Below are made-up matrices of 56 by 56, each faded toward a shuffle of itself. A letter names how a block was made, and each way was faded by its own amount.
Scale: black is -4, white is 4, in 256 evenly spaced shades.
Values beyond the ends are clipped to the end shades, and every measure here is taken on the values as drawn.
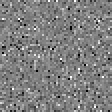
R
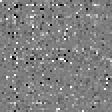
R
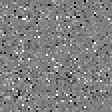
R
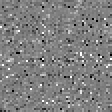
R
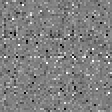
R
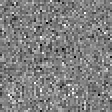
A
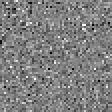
A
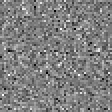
A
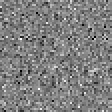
A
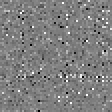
R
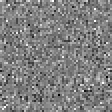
A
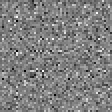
A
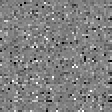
R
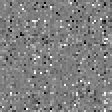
R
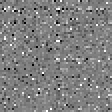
R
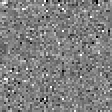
A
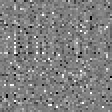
R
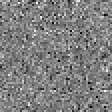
A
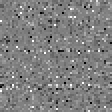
R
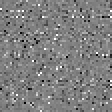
R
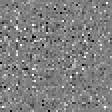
R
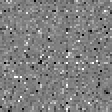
R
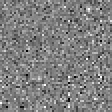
A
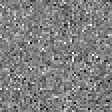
A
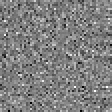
A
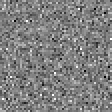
A
